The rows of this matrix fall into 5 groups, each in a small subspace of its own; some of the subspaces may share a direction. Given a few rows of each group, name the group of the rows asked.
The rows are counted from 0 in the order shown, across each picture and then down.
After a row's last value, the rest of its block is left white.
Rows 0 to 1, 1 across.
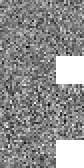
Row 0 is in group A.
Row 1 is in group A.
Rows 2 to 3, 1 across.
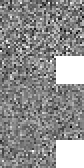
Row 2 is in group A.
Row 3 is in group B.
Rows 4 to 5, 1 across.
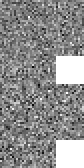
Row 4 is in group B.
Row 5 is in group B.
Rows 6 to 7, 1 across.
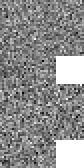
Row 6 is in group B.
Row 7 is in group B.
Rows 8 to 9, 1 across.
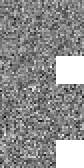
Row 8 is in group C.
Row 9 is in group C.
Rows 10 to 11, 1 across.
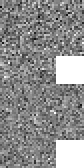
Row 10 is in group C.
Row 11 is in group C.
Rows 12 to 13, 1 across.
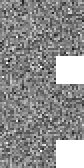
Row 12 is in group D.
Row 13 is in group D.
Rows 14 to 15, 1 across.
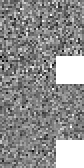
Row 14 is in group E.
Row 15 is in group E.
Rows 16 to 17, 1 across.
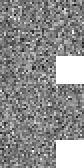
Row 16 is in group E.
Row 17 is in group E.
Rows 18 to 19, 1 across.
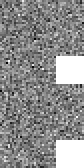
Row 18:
D
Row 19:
B
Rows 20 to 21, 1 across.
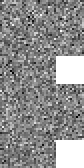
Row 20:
B
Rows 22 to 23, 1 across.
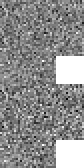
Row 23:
D
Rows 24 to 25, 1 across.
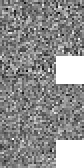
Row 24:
B
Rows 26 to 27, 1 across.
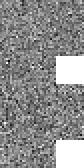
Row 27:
E
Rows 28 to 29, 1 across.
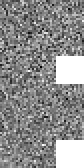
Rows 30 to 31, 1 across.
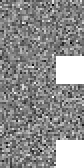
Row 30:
E
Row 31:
D
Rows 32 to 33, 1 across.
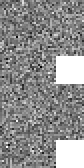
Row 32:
D
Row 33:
D
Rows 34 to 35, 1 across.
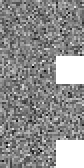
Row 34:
B
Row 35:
D
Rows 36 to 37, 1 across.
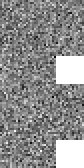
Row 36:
A
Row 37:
D
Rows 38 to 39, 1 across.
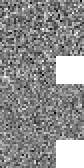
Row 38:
B
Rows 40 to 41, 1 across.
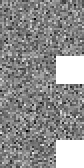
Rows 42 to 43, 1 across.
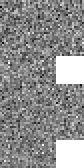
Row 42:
C
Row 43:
E
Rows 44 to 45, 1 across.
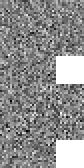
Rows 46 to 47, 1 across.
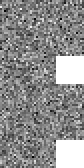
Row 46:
A
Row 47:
C
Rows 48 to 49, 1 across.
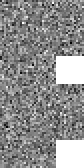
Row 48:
E
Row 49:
A
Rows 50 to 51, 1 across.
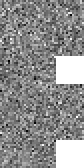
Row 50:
A
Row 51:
A
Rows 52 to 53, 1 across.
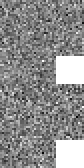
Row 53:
B
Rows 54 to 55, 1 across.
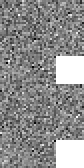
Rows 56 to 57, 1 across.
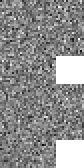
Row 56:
E
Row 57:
D
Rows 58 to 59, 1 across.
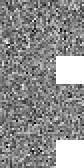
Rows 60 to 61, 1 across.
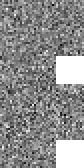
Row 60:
E
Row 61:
A
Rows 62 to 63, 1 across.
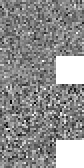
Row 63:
A
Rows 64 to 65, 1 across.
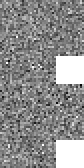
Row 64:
D
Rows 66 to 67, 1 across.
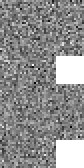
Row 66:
E
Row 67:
C
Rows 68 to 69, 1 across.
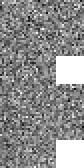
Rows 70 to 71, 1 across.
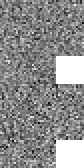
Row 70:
E
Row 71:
C
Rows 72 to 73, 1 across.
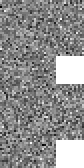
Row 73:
D
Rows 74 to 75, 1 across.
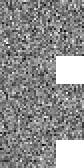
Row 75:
D
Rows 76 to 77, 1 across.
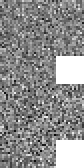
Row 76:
B
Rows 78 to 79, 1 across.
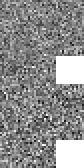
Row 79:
D
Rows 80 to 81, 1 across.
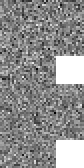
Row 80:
B
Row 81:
C
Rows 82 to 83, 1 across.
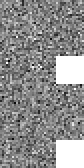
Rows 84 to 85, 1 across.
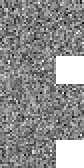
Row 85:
E
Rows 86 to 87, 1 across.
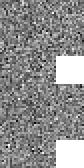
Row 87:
D
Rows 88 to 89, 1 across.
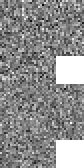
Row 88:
B
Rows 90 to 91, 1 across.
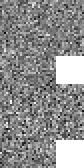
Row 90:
C
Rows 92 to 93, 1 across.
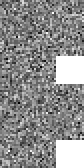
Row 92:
D
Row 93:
C
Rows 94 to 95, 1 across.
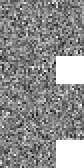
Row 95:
C
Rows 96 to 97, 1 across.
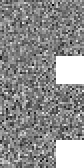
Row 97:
E
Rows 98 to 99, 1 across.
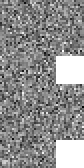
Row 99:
B
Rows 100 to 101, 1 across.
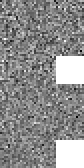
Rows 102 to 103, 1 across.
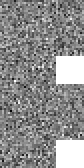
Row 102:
B
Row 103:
C
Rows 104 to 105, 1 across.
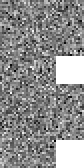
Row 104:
C
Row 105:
A
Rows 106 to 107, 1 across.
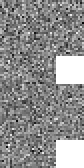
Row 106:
B
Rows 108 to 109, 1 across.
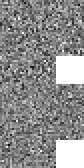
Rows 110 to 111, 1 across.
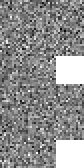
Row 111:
B
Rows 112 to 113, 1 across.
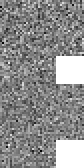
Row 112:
C
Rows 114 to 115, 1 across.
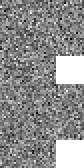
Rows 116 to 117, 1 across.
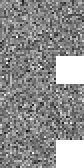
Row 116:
D
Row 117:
A
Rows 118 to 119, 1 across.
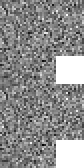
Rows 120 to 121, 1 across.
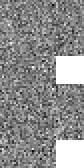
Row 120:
E
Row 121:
C
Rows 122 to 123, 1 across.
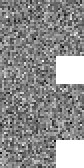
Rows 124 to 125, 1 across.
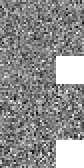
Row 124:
D
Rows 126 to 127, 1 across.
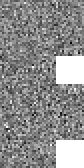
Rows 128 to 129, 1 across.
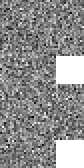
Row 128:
A
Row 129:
C
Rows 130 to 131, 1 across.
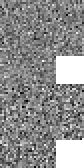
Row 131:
E
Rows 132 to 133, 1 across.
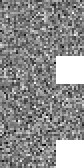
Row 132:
B
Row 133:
D
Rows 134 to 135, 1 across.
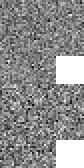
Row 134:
D
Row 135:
B
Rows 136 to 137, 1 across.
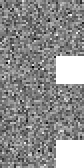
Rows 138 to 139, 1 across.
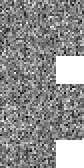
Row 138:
C
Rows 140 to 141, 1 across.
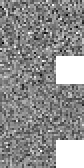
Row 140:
D
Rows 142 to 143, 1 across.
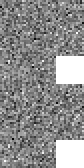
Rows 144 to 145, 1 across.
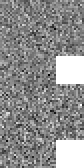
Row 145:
C
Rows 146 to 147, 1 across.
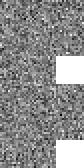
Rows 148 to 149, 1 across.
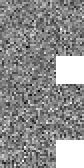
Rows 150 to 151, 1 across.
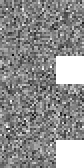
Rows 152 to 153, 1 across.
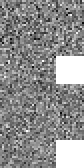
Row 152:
A
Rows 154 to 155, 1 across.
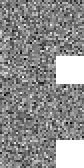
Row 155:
A
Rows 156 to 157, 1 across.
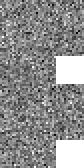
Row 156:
E
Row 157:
B
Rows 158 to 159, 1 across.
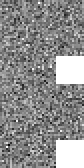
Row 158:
B
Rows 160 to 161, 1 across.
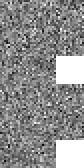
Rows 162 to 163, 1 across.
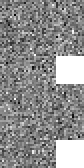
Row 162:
E
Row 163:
E
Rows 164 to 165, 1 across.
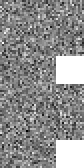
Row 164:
C
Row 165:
A
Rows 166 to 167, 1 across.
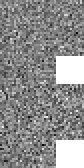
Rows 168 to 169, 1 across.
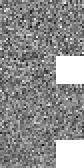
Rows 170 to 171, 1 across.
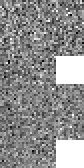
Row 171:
E
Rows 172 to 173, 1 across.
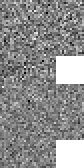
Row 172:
B
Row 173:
B
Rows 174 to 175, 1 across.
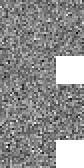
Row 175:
D
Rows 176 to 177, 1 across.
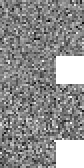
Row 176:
E
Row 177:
A
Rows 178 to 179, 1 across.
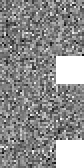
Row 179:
C
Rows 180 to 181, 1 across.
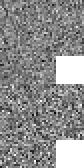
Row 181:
C
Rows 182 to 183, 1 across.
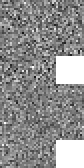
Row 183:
E
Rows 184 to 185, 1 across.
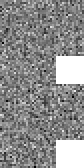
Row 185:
B
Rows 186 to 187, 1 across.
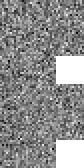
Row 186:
C
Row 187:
E
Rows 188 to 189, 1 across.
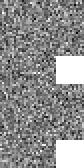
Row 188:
C
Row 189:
D
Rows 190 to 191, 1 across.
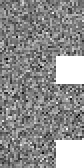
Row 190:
D
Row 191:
E
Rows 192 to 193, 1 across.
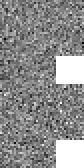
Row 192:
E
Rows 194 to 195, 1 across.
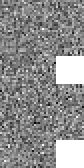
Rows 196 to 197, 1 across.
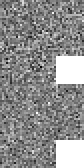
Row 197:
C
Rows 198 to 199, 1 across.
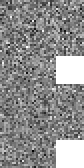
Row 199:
B
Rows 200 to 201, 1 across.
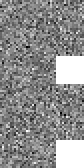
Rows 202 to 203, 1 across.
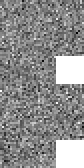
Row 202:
E
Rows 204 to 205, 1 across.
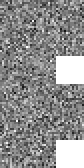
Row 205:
D
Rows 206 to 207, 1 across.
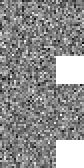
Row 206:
B
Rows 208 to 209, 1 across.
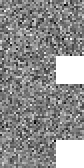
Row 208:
A
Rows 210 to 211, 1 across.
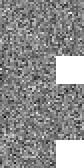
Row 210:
A
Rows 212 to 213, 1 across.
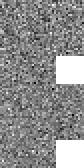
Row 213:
E
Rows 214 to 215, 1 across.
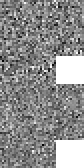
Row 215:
E
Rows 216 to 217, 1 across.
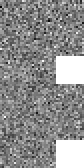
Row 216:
A
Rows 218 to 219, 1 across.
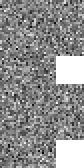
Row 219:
B
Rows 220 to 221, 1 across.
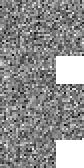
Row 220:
C
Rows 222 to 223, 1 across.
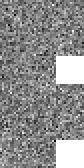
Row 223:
A
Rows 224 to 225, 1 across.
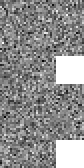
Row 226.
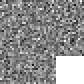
